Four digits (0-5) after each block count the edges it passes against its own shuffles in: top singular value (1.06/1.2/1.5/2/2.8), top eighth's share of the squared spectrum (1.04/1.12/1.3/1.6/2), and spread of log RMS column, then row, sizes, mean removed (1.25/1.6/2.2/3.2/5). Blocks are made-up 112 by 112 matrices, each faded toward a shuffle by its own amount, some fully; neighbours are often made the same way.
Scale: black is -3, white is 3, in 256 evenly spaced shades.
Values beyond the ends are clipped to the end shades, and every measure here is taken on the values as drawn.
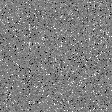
2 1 0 0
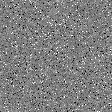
0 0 0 0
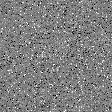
2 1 0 0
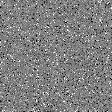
2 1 1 1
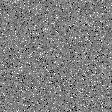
0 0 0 0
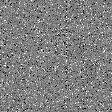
1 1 1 0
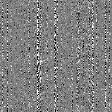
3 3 4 0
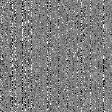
2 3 4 0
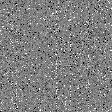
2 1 1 0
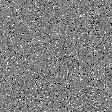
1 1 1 0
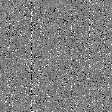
2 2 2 0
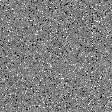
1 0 1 0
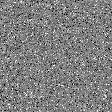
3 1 0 0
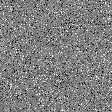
0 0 0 0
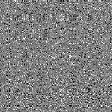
4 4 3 3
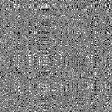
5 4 3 3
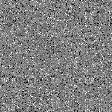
3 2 1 1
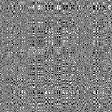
5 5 4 3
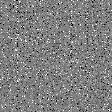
2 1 2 0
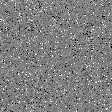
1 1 1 0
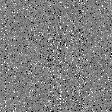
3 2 2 0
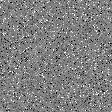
0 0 0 0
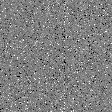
1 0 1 0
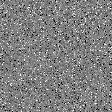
1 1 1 0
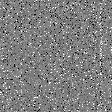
1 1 2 0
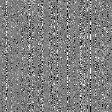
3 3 4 0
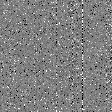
3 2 2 0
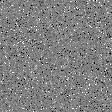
0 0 0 0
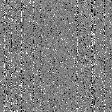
2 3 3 0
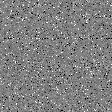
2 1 0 1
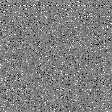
3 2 0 2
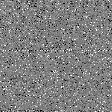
3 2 0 2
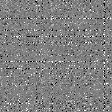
2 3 3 3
